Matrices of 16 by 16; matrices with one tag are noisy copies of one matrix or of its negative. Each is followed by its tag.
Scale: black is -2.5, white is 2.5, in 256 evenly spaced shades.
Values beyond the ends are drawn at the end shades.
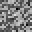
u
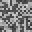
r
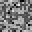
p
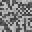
r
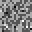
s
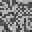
r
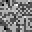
r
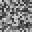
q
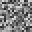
u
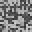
p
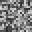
u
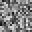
r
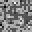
p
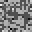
p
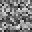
q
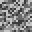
u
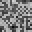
r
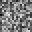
s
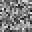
q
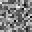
u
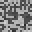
p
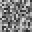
s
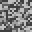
u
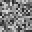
r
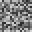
q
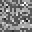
q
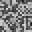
r
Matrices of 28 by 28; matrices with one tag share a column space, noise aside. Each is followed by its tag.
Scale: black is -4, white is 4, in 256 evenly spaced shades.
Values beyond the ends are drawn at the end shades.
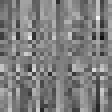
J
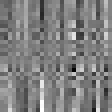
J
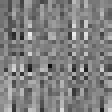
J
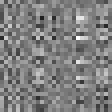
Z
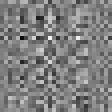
Z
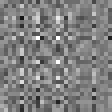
Z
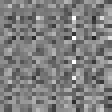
Z
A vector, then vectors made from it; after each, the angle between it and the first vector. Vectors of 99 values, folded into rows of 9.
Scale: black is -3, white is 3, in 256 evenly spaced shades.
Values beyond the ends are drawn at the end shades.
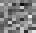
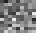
partly aligned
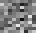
nearly parallel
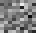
nearly opposite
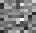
partly opposed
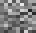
partly opposed
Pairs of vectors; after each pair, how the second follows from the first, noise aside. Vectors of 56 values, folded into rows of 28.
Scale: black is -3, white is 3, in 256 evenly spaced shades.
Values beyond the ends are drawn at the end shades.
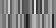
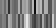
negated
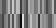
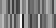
negated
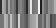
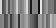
negated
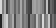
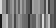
copied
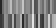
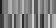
copied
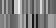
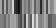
negated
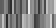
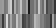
negated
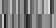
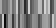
copied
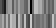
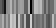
copied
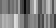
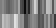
copied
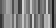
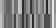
negated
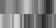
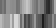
copied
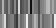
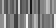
copied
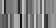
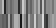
copied
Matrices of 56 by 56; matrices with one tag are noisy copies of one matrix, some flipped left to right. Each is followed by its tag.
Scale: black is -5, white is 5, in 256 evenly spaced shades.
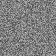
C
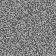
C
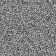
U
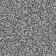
C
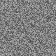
U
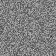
C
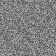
U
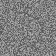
C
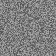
C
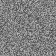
C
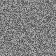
U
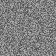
C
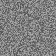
C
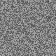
U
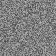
C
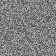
U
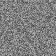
U
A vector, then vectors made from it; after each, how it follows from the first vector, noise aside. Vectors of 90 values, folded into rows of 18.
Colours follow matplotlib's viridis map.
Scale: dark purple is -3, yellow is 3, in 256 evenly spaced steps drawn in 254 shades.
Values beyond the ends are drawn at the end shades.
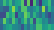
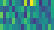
sign-scrambled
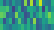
negated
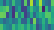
negated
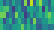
negated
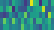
sign-scrambled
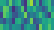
sign-scrambled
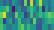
negated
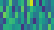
sign-scrambled
